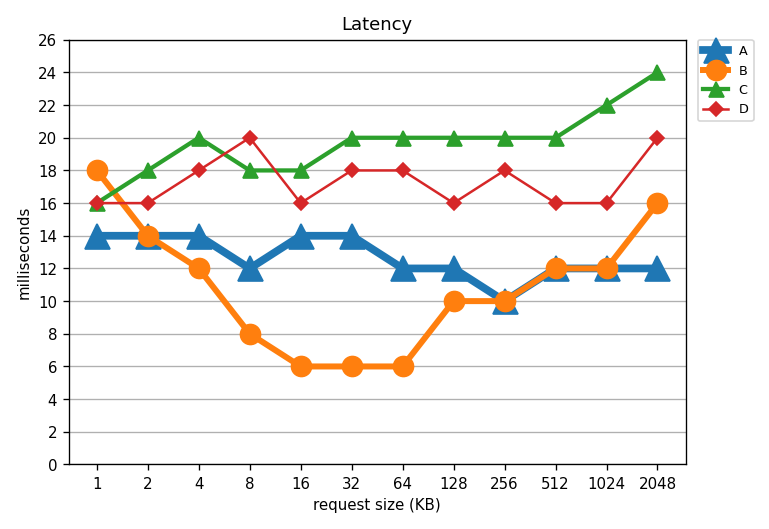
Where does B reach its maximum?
1
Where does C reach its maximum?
2048
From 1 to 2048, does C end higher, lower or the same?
higher
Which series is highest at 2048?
C
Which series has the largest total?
C
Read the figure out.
Title: Latency
x-axis: request size (KB), ticks 1 2 4 8 16 32 64 128 256 512 1024 2048
y-axis: milliseconds, ticks 0 2 4 6 8 10 12 14 16 18 20 22 24 26
Legend: A, B, C, D
Values:
A: 14 14 14 12 14 14 12 12 10 12 12 12
B: 18 14 12 8 6 6 6 10 10 12 12 16
C: 16 18 20 18 18 20 20 20 20 20 22 24
D: 16 16 18 20 16 18 18 16 18 16 16 20
